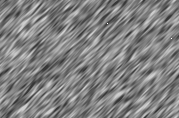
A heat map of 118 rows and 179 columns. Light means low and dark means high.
The grain runs diagonally up to the right. Two lone cells stand out, each far lower than its neighbours. The values follow a bell shape. Neither half mirrors the other. No row or column stands out.
